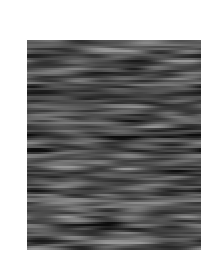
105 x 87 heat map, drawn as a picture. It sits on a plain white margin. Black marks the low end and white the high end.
Streaks run across, left to right. There is no overall slope. The histogram is bell-shaped. On average the colour sits 30% of the way up the scale.
